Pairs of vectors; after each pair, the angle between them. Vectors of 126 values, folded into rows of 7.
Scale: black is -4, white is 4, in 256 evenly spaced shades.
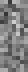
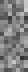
orthogonal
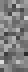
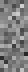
partly aligned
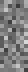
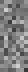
nearly parallel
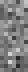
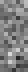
nearly parallel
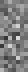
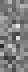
nearly parallel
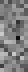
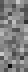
orthogonal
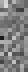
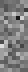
orthogonal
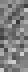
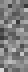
nearly parallel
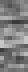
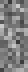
orthogonal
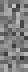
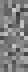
nearly opposite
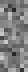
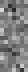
nearly parallel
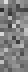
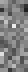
partly aligned
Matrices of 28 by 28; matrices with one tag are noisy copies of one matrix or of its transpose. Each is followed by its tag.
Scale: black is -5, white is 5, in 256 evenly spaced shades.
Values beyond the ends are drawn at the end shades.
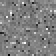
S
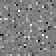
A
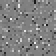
A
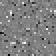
S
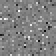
A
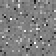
A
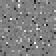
A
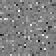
A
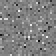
A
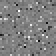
A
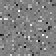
A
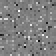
A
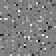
A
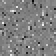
S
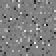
A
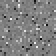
A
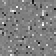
S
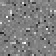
S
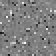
S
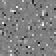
S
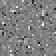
S
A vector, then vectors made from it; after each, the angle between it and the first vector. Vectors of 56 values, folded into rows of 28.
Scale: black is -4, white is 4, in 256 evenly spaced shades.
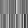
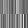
nearly parallel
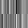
partly opposed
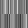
orthogonal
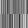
orthogonal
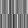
orthogonal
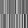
nearly parallel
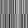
partly aligned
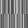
partly aligned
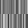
partly opposed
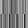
partly aligned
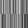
partly aligned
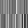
nearly parallel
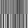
partly opposed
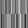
partly aligned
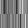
partly opposed
